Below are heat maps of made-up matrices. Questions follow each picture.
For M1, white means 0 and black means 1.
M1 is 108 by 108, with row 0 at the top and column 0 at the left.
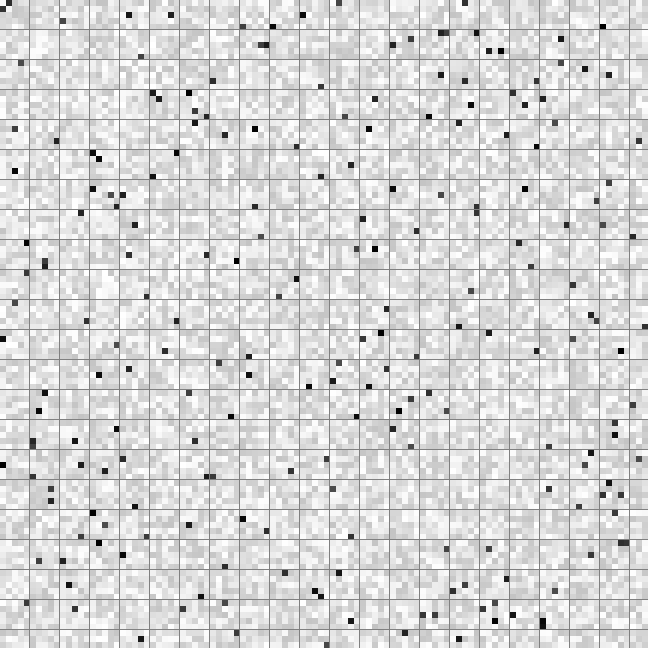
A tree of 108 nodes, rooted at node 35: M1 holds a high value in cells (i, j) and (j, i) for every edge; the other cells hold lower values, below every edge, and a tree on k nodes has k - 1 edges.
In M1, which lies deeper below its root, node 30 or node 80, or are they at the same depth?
the same depth
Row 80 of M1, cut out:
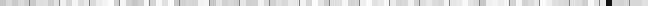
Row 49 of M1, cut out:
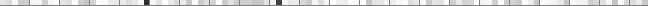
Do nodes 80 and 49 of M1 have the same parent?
no
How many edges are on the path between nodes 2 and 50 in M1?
1
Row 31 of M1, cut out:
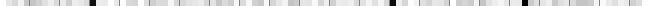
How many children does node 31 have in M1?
2
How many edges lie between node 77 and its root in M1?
2
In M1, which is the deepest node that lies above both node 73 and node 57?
79
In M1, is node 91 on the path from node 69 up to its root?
no
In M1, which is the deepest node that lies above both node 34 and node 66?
79
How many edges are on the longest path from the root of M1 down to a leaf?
12
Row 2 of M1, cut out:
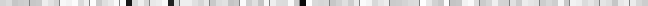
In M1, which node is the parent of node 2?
21
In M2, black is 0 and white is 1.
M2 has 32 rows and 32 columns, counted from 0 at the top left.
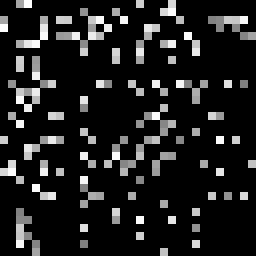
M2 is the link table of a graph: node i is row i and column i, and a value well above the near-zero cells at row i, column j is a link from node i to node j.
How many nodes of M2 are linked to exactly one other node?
1
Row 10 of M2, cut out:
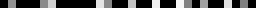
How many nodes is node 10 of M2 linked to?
12
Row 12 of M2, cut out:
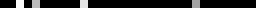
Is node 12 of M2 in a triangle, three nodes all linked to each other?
no
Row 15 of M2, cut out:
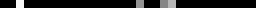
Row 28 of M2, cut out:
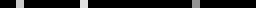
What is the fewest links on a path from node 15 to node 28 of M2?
2
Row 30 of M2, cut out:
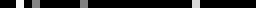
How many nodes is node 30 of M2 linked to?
4
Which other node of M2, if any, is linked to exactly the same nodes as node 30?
node 12
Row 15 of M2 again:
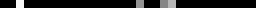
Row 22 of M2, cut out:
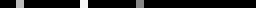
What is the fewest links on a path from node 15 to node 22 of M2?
2
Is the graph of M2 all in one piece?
yes
